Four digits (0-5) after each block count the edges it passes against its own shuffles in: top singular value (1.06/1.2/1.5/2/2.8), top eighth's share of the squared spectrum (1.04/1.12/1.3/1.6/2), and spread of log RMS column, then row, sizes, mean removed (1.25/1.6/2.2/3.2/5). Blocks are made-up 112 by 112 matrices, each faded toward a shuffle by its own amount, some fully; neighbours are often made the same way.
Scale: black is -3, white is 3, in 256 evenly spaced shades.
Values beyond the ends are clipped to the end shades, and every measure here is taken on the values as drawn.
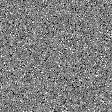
0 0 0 0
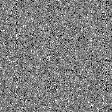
1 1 2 0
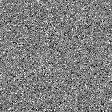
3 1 0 0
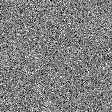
2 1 0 0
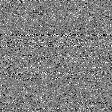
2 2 0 3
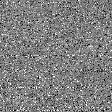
1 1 0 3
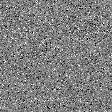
0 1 0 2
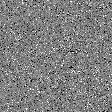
0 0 0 0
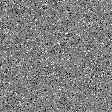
0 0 0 0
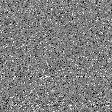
1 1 0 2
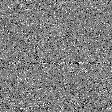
1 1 0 2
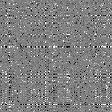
5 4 3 3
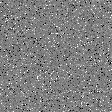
2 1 0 0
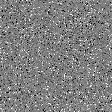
3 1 0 0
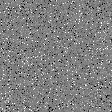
2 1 0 0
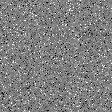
2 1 0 0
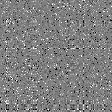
4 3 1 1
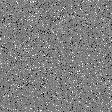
0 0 0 0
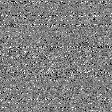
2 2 0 4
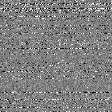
2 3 0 4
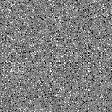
4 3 1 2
